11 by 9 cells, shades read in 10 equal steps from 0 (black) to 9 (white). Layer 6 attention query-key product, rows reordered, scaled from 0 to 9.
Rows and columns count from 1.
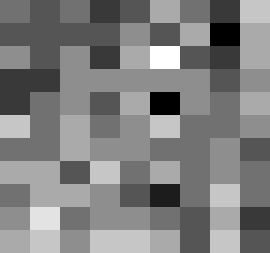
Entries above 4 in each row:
2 3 5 6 4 5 4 5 4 5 7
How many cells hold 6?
17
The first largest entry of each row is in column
9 7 6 3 5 1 3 4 8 2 2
